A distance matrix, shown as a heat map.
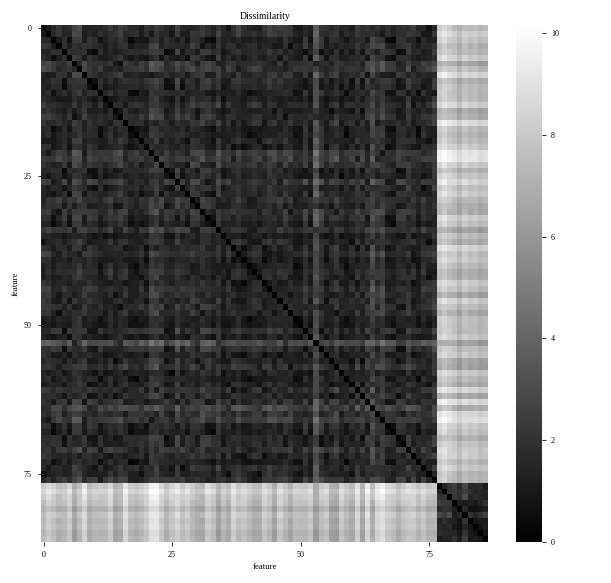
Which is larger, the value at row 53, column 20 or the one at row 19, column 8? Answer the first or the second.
the first
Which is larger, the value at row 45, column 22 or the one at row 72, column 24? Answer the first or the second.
the first
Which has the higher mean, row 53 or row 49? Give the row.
53
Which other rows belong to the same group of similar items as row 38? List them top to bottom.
0, 1, 2, 3, 4, 5, 6, 7, 8, 9, 10, 11, 12, 13, 14, 15, 16, 17, 18, 19, 20, 21, 22, 23, 24, 25, 26, 27, 28, 29, 30, 31, 32, 33, 34, 35, 36, 37, 39, 40, 41, 42, 43, 44, 45, 46, 47, 48, 49, 50, 51, 52, 53, 54, 55, 56, 57, 58, 59, 60, 61, 62, 63, 64, 65, 66, 67, 68, 69, 70, 71, 72, 73, 74, 75, 76
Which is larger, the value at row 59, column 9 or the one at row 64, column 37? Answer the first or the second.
the second
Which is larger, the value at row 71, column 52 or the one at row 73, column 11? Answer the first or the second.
the first
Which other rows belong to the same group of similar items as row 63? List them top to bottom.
0, 1, 2, 3, 4, 5, 6, 7, 8, 9, 10, 11, 12, 13, 14, 15, 16, 17, 18, 19, 20, 21, 22, 23, 24, 25, 26, 27, 28, 29, 30, 31, 32, 33, 34, 35, 36, 37, 38, 39, 40, 41, 42, 43, 44, 45, 46, 47, 48, 49, 50, 51, 52, 53, 54, 55, 56, 57, 58, 59, 60, 61, 62, 64, 65, 66, 67, 68, 69, 70, 71, 72, 73, 74, 75, 76
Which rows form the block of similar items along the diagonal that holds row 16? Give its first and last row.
0 to 76
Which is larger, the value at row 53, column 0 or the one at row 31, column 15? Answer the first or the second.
the first
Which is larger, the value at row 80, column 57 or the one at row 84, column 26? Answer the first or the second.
the second
